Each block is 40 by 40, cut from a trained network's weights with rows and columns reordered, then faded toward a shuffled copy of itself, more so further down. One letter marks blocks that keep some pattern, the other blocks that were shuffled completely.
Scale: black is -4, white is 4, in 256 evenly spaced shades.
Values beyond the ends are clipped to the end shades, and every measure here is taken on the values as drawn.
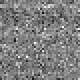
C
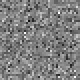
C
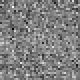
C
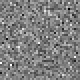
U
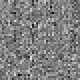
C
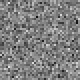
U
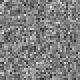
C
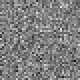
C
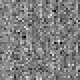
C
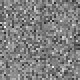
U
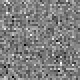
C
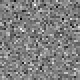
U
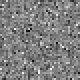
U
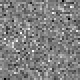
U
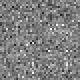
C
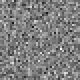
U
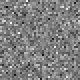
U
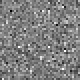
U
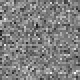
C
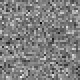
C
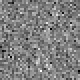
U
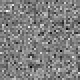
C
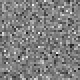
U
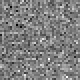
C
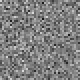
C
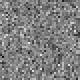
U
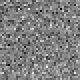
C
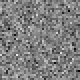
U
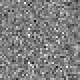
U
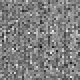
C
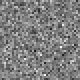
U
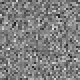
C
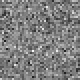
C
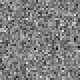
U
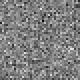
C
